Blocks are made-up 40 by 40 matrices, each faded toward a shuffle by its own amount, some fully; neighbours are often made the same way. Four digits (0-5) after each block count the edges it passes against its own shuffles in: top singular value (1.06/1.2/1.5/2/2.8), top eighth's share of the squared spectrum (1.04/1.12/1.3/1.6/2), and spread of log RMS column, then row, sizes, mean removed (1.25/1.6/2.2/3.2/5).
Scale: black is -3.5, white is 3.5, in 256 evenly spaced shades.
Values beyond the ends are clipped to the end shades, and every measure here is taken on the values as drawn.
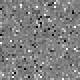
0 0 0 0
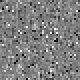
0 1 0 0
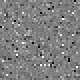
0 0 0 0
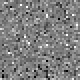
1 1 0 0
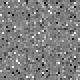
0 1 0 0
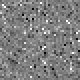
1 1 0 0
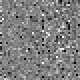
1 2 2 0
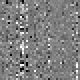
2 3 3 0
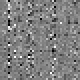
2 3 3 0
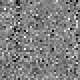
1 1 2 0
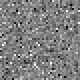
0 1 0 0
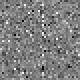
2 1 1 0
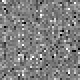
1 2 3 0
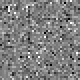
0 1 0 0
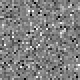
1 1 0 0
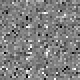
1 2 2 2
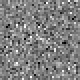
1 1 0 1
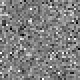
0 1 1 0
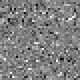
2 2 0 1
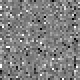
3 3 1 0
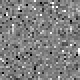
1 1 0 0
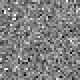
1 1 0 0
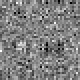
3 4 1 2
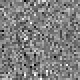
3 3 1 1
